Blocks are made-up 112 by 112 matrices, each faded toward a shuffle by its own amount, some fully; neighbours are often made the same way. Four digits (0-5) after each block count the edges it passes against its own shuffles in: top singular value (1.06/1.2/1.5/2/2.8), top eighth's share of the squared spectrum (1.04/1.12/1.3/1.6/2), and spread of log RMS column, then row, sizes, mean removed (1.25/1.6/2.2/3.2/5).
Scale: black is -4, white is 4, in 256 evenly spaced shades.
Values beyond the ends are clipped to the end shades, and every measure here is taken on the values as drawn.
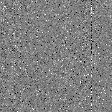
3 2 2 0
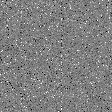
1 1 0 0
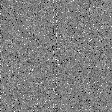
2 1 2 0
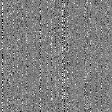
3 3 4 0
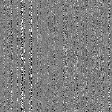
3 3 4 0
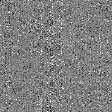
1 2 3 0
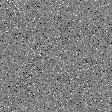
0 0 0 0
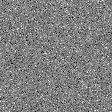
0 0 0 0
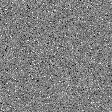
0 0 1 0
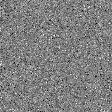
0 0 1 0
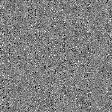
1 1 3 0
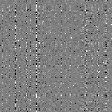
5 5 3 2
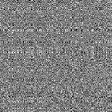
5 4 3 3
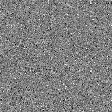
3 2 1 1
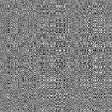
5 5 4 4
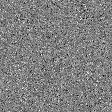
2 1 0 0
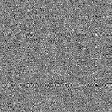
4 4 2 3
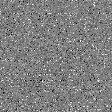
1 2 0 2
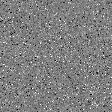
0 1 0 1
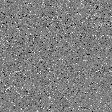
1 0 0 1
